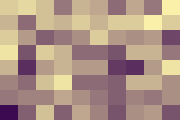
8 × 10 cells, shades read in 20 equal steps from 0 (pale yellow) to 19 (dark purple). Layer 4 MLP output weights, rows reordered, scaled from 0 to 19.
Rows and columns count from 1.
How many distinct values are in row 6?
7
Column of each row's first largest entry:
7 2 10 2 2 7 7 1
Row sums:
57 42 79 77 86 77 91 103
